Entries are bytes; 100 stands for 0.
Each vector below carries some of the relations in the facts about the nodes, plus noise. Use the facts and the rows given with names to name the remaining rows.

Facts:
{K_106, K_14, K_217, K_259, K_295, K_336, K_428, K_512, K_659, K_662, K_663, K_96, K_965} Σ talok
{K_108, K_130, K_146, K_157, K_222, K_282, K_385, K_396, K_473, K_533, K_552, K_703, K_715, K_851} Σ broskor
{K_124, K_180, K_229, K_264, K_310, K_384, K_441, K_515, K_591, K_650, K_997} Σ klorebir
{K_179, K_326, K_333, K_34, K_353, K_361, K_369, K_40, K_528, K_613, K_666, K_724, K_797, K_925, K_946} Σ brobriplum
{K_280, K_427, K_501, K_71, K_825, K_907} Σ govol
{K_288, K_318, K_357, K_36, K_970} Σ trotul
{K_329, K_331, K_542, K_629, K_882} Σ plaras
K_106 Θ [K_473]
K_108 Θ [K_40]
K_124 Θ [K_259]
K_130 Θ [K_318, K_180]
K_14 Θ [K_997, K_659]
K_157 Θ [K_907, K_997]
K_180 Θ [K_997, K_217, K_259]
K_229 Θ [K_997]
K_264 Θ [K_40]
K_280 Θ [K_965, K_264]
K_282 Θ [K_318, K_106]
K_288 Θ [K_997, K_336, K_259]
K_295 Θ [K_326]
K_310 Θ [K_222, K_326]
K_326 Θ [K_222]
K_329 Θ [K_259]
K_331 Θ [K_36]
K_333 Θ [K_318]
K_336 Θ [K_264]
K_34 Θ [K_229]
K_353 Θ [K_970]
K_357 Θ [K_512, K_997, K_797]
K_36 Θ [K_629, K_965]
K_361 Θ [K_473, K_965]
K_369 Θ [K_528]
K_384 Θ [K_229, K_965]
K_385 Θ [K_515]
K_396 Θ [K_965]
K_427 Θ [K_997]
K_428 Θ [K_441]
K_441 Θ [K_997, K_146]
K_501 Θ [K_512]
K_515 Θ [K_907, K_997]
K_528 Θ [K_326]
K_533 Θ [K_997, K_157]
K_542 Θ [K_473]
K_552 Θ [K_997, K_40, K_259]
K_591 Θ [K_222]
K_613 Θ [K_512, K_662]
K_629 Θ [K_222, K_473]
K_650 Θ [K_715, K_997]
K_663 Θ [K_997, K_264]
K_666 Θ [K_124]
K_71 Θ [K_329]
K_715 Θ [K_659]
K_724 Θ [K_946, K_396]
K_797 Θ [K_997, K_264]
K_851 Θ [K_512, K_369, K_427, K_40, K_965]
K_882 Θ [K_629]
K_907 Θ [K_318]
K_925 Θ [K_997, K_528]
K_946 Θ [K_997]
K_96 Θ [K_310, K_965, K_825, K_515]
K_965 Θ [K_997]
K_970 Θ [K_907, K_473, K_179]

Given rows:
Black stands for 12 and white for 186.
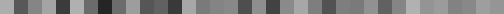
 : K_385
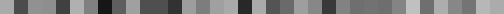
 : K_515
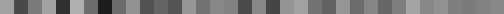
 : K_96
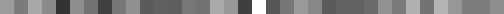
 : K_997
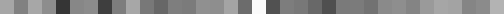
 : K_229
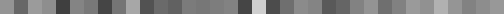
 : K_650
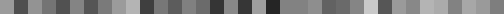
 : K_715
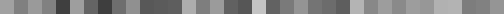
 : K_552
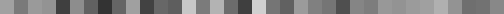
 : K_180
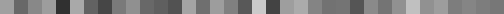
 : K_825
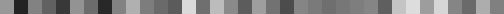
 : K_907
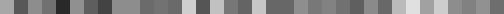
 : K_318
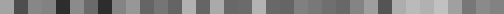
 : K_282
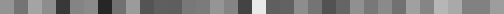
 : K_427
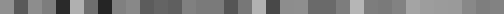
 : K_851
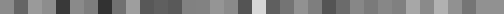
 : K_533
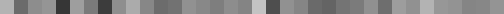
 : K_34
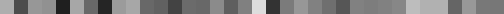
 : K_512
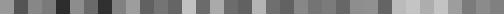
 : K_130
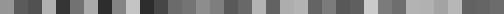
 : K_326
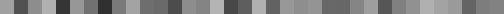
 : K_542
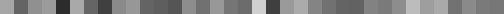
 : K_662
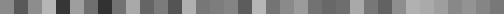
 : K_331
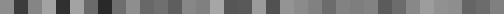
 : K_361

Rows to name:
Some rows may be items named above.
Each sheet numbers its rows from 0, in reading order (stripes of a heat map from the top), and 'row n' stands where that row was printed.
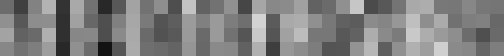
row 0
K_36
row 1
K_179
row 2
K_222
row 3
K_428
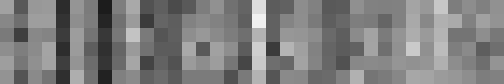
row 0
K_357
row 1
K_925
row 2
K_353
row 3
K_146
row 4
K_288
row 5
K_851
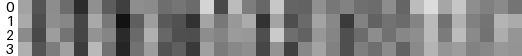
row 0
K_318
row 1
K_515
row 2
K_157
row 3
K_385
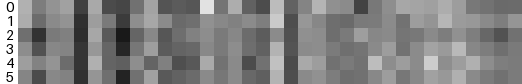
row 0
K_259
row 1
K_34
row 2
K_396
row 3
K_724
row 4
K_40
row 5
K_724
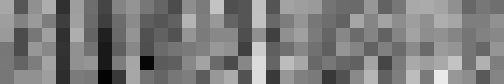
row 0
K_473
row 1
K_552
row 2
K_96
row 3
K_965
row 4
K_528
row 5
K_441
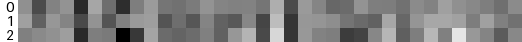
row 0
K_384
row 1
K_659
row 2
K_441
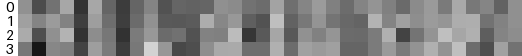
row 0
K_280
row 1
K_552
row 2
K_106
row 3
K_970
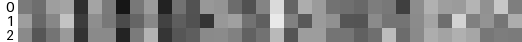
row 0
K_369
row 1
K_797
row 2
K_295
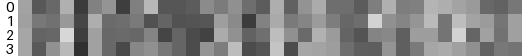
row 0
K_591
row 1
K_264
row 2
K_336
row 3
K_473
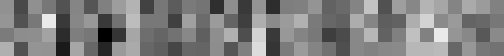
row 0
K_715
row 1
K_629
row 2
K_441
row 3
K_512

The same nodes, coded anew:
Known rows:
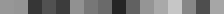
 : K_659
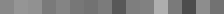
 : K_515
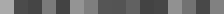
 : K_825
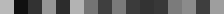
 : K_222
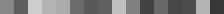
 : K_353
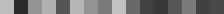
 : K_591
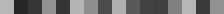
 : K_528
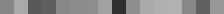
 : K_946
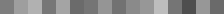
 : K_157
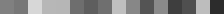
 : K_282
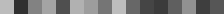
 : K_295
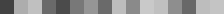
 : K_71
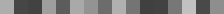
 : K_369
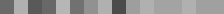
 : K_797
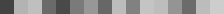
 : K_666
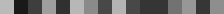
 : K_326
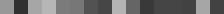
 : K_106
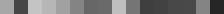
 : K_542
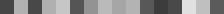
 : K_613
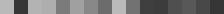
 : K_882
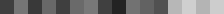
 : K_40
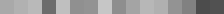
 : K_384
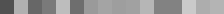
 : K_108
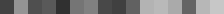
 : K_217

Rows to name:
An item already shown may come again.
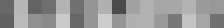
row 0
K_797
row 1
K_357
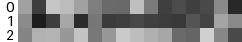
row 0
K_542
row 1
K_473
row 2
K_851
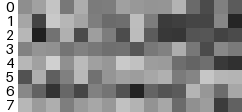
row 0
K_385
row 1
K_542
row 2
K_629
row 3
K_515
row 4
K_96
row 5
K_108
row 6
K_965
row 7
K_925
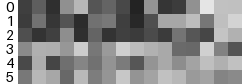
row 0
K_512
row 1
K_259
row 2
K_318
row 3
K_851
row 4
K_336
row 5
K_663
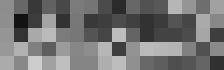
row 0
K_965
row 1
K_473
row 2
K_106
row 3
K_441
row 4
K_361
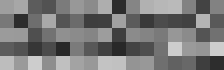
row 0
K_715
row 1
K_179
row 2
K_396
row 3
K_997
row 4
K_96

